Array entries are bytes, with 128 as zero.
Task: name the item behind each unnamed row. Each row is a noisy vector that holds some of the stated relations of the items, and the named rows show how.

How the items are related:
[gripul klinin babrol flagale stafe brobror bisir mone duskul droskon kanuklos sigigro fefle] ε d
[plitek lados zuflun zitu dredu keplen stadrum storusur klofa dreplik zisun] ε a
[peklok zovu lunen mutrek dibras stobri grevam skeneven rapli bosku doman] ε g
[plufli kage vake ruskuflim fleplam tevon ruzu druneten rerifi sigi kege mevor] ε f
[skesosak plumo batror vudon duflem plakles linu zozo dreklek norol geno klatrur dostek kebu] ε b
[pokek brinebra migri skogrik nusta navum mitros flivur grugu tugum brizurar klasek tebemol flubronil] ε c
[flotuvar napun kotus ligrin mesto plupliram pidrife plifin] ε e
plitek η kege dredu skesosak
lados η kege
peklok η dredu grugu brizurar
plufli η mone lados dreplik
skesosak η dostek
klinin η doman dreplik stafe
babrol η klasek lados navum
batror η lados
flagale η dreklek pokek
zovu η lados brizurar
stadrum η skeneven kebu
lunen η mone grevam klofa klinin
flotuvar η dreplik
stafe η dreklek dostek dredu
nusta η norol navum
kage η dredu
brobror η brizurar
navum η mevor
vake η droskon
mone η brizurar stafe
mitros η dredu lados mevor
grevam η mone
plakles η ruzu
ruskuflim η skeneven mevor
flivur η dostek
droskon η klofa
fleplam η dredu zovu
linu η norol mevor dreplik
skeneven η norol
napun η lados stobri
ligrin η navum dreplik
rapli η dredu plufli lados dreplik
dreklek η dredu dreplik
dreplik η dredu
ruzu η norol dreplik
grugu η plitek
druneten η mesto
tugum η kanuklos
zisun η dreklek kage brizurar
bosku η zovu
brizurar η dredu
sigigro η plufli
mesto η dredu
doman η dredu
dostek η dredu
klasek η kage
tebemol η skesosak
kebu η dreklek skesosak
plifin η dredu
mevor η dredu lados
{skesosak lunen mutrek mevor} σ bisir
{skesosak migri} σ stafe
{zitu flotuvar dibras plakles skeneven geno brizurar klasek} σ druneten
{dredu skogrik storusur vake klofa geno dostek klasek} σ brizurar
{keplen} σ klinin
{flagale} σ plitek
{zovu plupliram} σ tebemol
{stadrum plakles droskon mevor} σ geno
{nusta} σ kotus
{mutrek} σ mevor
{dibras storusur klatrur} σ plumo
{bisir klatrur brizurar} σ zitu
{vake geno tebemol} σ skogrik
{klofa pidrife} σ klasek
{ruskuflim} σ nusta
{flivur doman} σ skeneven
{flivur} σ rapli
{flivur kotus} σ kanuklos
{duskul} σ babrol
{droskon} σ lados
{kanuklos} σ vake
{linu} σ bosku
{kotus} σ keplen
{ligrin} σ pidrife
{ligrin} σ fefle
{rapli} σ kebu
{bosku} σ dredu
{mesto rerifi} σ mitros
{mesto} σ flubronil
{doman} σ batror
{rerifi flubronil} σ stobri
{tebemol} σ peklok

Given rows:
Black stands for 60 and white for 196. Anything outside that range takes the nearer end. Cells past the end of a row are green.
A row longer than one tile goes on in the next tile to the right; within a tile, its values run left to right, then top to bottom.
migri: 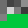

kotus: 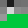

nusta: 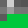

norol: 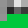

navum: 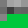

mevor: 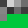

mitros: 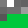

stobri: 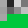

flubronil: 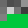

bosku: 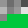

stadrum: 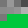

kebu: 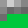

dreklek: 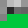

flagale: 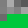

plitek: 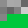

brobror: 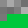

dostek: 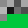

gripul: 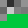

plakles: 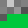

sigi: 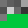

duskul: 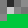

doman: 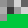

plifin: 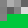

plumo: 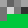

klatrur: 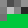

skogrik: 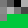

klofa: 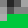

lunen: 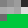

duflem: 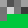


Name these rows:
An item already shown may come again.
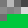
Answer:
ligrin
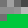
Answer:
stadrum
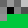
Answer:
brizurar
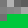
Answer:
flagale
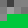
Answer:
droskon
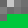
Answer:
flivur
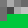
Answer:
flotuvar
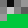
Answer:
kanuklos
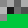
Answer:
dostek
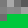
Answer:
flagale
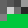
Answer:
rerifi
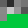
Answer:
bisir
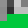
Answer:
skeneven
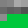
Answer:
pokek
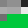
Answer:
lunen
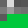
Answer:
nusta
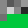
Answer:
klatrur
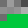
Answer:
stadrum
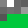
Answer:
mitros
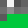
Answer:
ruskuflim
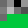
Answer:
vake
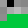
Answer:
dibras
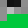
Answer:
storusur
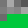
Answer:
flagale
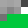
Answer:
peklok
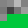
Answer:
mone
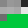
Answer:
lunen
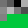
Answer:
skogrik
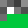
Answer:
tugum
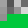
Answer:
grevam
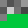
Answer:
brinebra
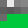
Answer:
plufli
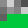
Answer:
babrol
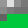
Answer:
batror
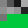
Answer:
geno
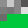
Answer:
zisun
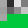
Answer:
stobri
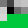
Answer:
dredu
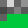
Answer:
druneten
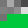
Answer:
ligrin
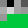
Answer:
mutrek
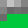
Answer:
kebu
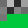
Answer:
klasek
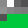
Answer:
linu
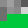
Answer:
napun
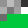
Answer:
rapli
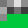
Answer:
skesosak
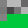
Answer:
stafe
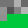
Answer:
mesto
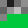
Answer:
zitu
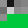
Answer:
zuflun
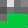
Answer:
ruzu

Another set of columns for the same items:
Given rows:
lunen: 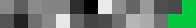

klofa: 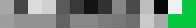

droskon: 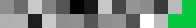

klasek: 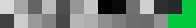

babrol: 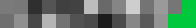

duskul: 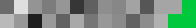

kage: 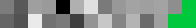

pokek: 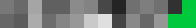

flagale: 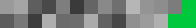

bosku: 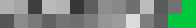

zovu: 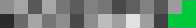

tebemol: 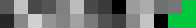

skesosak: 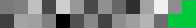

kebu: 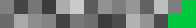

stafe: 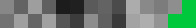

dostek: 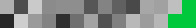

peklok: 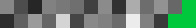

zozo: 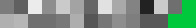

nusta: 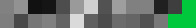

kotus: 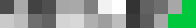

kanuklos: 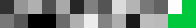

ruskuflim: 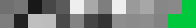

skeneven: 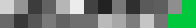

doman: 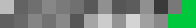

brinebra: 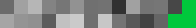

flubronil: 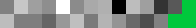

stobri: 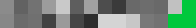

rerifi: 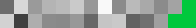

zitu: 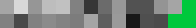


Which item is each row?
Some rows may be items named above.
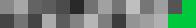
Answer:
flagale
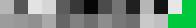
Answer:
klofa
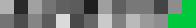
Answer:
grevam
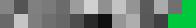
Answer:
batror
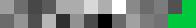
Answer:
linu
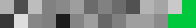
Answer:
dostek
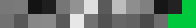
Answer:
nusta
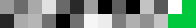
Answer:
dredu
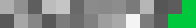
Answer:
bosku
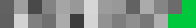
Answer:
mesto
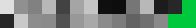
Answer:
klasek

